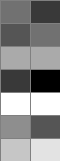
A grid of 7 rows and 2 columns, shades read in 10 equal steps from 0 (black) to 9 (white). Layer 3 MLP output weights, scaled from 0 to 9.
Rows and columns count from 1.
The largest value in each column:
9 9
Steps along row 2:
up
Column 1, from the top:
4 3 6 2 9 5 7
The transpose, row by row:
4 3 6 2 9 5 7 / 2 4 6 0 9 3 8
